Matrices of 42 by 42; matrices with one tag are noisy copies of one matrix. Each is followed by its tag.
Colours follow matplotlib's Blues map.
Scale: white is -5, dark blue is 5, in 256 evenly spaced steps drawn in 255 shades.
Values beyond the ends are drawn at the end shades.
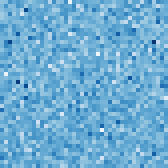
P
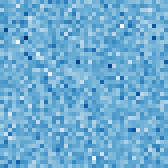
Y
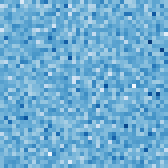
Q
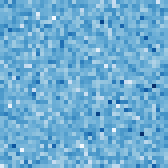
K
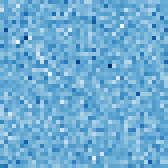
Y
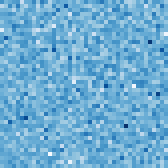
Q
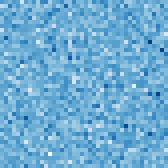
Q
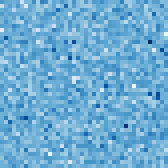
Q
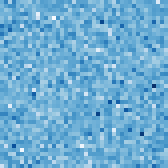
K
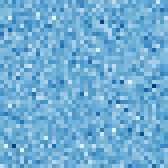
K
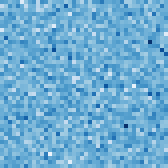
Q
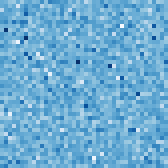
Y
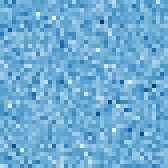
K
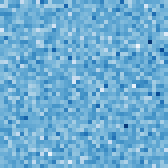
Q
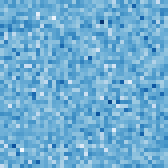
K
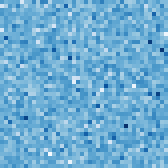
Q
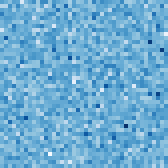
Q
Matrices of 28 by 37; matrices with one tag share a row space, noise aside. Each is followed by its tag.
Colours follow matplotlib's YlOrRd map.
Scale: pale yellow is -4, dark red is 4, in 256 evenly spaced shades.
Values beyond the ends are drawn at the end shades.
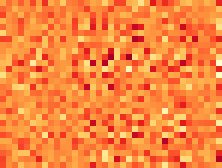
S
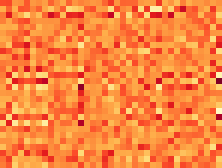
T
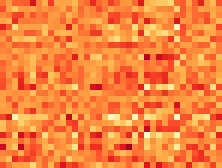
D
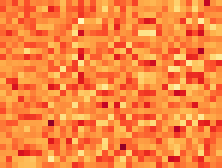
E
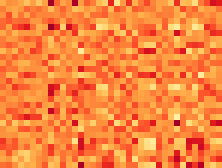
E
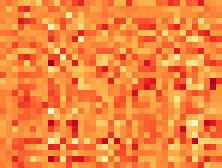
E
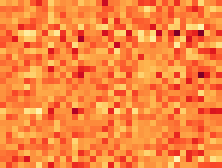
E
